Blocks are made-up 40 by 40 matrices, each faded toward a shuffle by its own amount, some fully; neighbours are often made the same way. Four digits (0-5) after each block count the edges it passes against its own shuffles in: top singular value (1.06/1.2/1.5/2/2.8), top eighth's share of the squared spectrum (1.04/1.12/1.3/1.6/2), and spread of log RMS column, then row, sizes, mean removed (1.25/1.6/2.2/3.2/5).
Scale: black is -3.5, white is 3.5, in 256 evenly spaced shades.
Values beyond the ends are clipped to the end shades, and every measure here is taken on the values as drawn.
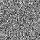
3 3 1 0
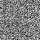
0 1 0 0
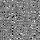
3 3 1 1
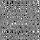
4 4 2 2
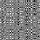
4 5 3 3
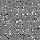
2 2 1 1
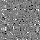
3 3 1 1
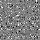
3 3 1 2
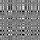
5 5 3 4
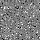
2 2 0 0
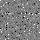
2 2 0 0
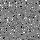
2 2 0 0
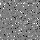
3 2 1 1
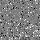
2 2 0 1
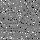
2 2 0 0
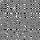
4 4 2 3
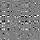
4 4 2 3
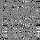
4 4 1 2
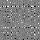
4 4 2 2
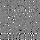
4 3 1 2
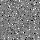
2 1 0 0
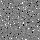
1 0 0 0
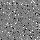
1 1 0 0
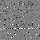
3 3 1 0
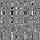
4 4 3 2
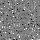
1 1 0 0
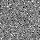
0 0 0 0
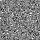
0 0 0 0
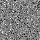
0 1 0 0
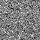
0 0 0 0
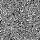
0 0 0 0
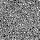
0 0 0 0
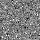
0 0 0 0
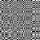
4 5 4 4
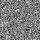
0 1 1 0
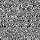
2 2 0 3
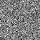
0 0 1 0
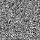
0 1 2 0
